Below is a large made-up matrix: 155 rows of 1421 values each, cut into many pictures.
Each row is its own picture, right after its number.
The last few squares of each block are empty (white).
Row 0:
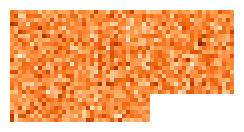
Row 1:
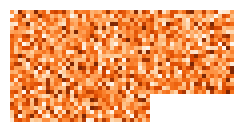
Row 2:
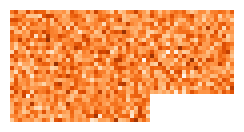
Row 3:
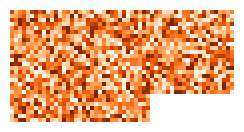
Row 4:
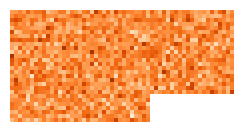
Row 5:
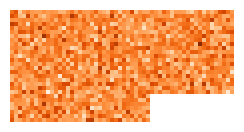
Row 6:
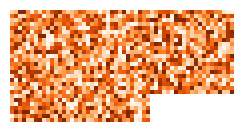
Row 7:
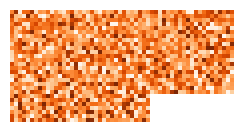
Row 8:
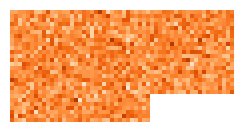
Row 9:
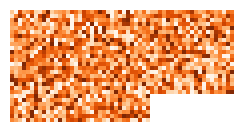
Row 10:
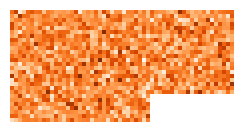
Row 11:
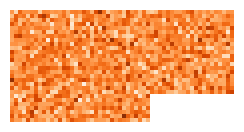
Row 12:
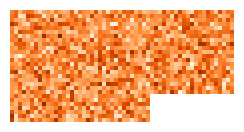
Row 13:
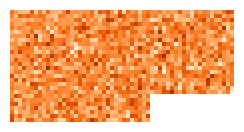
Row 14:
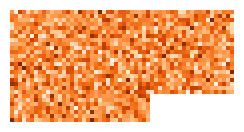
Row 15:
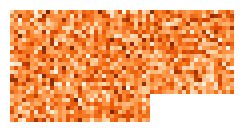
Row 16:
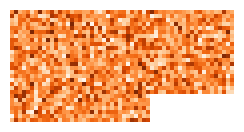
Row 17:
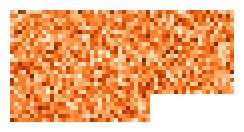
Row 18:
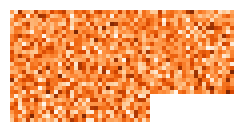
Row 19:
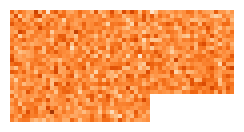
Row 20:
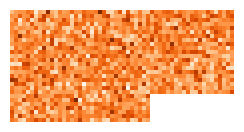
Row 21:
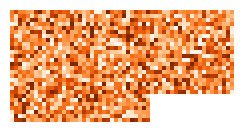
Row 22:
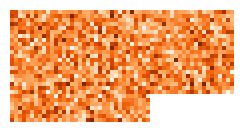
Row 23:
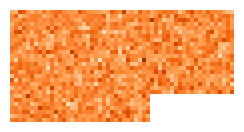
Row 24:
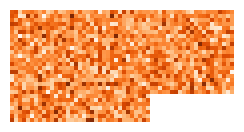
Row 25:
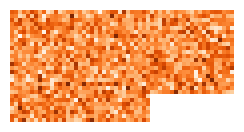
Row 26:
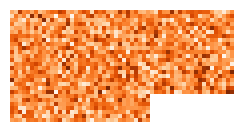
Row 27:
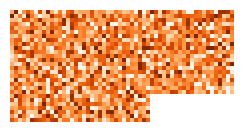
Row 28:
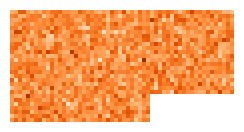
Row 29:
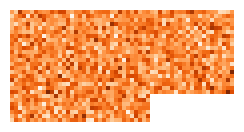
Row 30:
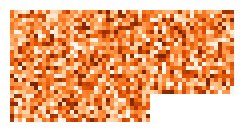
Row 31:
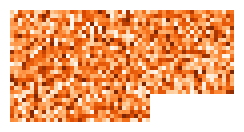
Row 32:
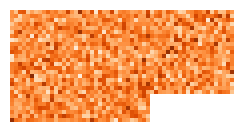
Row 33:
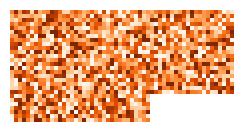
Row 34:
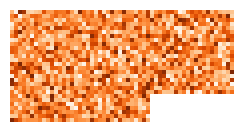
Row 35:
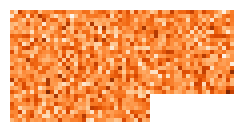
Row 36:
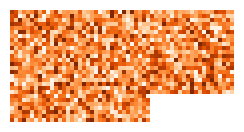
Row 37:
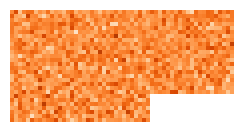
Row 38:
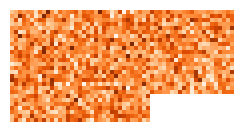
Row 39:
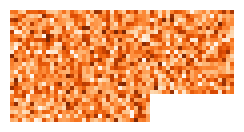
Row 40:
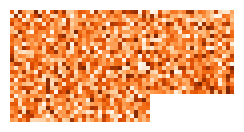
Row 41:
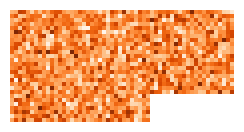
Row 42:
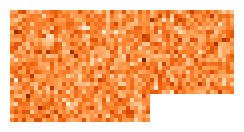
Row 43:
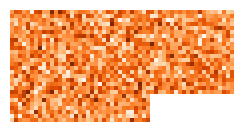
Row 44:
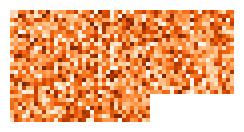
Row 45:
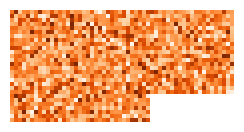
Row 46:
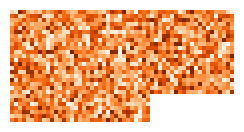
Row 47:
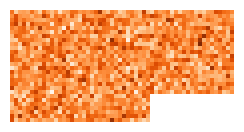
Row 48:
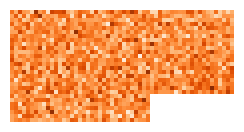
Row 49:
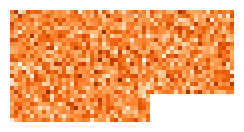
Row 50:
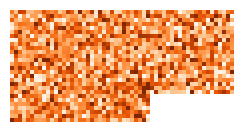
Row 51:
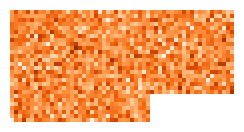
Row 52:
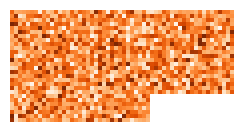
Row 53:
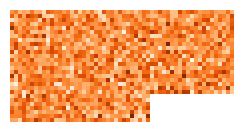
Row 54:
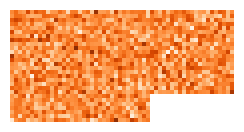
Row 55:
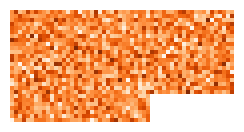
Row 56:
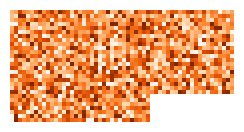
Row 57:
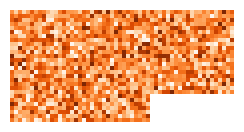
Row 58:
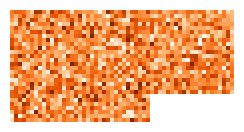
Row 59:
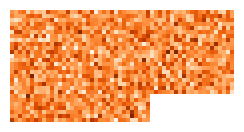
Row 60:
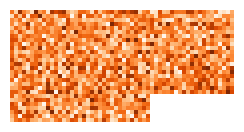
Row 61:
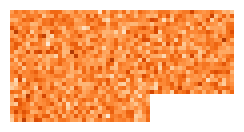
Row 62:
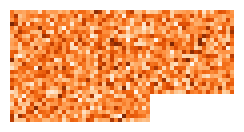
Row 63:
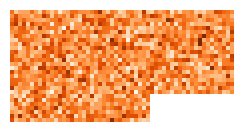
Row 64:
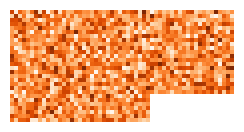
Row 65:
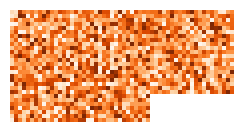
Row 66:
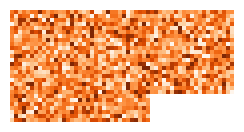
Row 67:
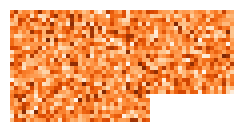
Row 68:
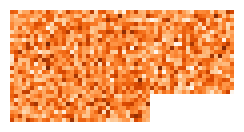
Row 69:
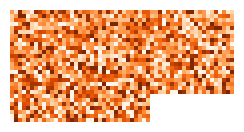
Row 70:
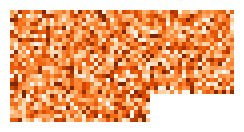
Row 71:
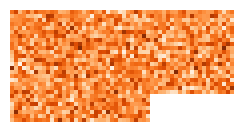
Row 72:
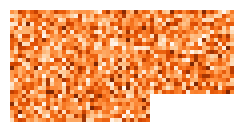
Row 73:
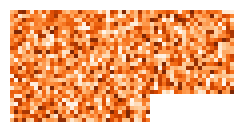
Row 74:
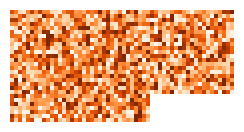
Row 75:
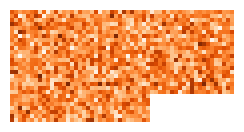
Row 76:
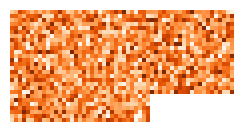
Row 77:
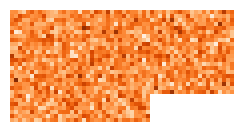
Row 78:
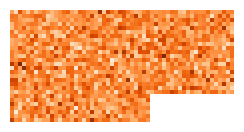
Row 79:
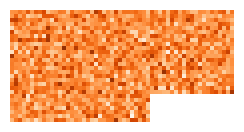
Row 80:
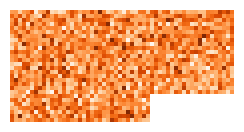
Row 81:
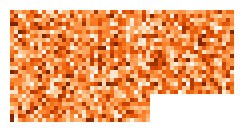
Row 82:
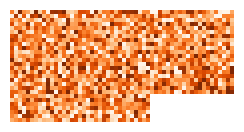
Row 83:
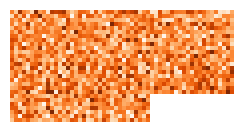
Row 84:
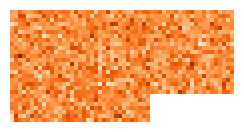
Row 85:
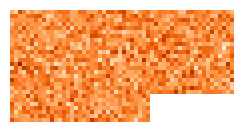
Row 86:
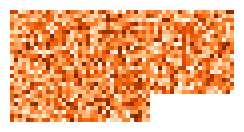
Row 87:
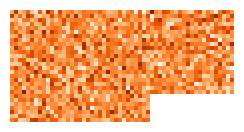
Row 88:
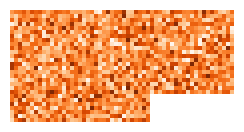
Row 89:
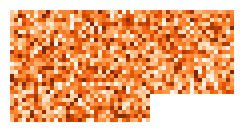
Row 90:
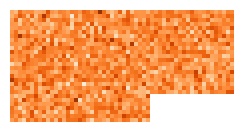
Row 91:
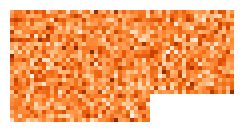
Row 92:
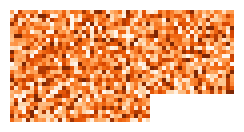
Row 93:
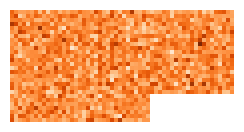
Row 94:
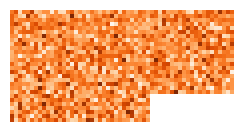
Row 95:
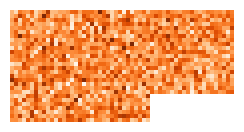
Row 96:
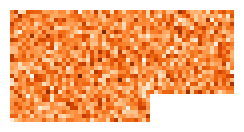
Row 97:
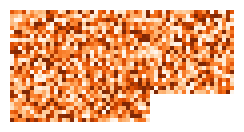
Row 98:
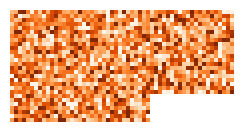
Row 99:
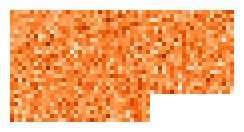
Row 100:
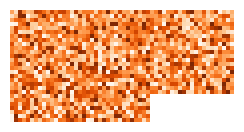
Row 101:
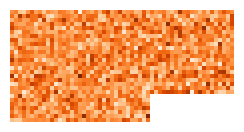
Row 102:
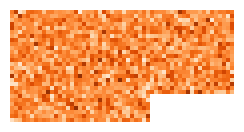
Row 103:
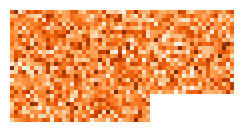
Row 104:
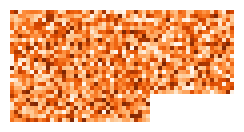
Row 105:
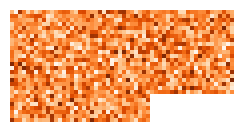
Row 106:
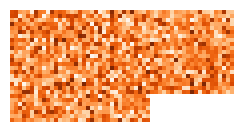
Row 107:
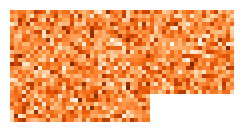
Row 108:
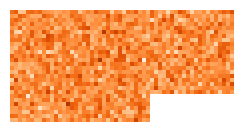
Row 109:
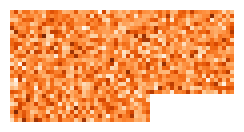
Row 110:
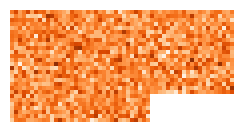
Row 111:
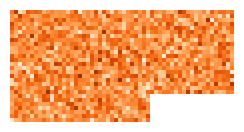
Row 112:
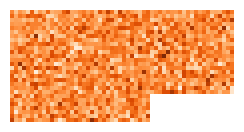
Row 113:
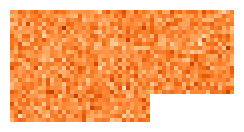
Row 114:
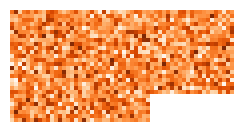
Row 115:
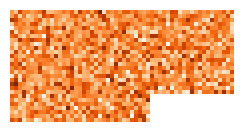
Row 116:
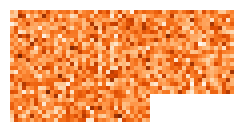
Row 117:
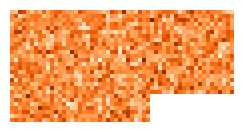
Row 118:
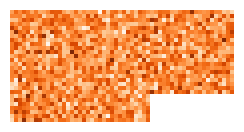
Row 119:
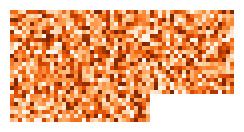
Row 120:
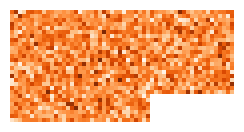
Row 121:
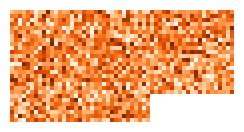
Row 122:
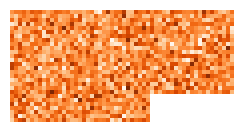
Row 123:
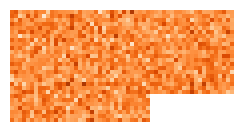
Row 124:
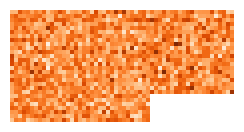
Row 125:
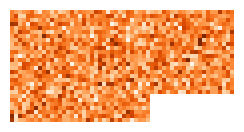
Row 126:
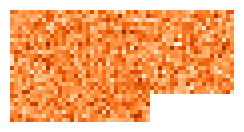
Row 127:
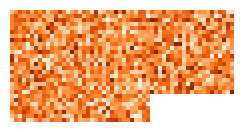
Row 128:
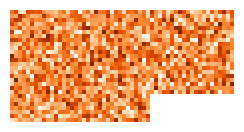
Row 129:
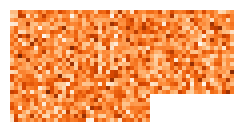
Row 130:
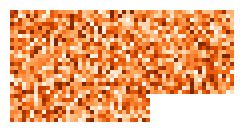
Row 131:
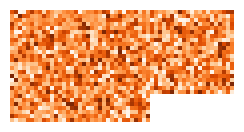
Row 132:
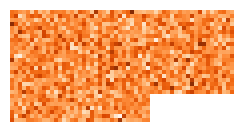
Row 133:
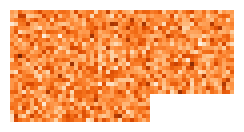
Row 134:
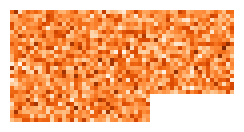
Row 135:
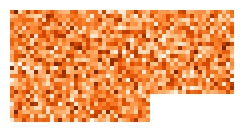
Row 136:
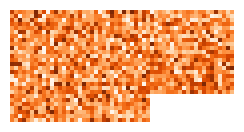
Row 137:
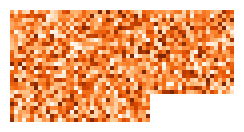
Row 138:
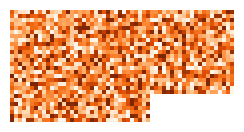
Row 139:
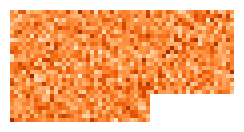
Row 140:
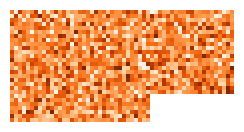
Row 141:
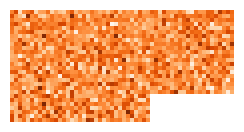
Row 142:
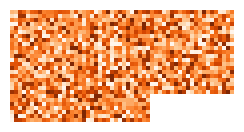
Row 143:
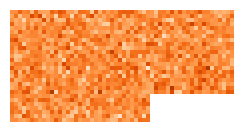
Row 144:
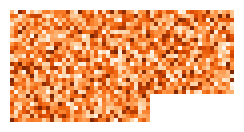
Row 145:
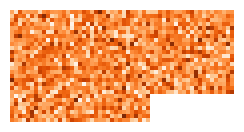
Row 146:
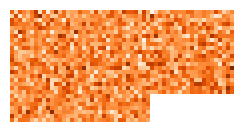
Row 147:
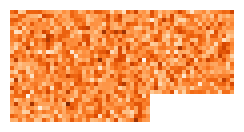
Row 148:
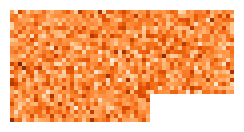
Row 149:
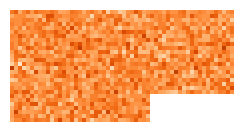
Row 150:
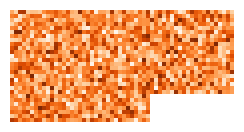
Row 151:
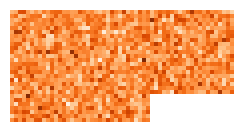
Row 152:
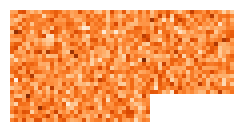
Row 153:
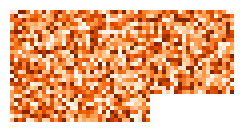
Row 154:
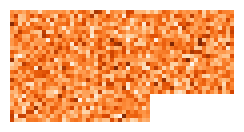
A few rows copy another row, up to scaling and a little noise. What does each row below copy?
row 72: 113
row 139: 32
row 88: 122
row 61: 118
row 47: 63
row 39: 119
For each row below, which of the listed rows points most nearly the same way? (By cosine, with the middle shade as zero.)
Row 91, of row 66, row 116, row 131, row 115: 115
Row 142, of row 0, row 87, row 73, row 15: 73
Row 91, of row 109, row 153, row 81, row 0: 153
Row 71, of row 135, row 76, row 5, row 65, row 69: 135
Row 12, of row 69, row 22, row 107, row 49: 22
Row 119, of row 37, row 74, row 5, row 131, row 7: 74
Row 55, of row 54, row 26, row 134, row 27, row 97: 54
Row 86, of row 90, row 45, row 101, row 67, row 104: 104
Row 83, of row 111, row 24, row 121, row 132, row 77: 132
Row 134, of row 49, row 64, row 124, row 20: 49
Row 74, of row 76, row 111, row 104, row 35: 104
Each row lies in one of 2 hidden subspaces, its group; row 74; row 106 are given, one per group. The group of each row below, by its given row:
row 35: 106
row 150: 74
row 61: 74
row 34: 74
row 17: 74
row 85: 74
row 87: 106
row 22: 106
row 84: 106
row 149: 74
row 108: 74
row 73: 74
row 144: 74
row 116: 106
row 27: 106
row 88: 106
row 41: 74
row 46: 74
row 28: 74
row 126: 74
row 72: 106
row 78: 74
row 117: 74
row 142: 106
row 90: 106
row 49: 74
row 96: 74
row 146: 106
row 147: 74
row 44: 106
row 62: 106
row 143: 106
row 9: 106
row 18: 106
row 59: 74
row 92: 106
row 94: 106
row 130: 106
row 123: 106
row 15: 106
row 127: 74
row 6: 74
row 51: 74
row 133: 106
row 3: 106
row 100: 106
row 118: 74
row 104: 74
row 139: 74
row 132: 106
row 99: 74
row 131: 74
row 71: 74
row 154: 106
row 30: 74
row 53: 74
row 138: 74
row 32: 74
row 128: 74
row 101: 74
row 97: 74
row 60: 106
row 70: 74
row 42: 74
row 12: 106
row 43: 106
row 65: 106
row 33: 74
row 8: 106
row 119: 74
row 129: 106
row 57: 74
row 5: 106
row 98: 74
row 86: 74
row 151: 74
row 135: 74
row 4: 74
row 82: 106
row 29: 106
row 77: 74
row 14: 74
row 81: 106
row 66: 106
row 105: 74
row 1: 106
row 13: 74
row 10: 74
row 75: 106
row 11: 106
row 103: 74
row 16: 106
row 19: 106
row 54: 74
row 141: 106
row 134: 74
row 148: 74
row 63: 106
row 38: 106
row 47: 106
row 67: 106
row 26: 106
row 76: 74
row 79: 74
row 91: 74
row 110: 74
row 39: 74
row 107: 106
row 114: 74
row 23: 74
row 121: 106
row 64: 106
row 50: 74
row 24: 106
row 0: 106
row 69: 106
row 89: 106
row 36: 106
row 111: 74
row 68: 74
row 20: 106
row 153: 74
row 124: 74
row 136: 106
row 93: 106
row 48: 106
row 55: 74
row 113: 106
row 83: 106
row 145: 106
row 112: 74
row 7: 106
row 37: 106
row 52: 106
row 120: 74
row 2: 74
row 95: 106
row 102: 74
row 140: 106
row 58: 106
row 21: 106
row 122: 106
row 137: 74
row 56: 106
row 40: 106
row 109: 74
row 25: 106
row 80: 106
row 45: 106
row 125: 106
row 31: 106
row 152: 74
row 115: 74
